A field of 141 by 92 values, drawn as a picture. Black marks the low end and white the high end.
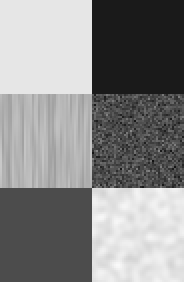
It is made of 3 by 2 panels. Panel 1,1: very high, flat. Panel 1,2: very low, flat. Panel 2,1: high, streaked downward, faint in contrast. Panel 2,2: low, fine-grained. Panel 3,1: low, flat. Panel 3,2: very high, blotchy, faint in contrast.
